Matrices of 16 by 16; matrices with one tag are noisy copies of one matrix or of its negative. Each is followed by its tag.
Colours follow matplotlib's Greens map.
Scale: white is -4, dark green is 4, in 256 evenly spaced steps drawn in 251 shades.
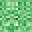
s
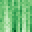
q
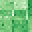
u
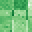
u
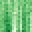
q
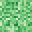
s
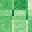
u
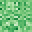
s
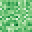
s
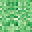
s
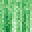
q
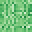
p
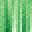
q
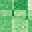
u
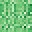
p
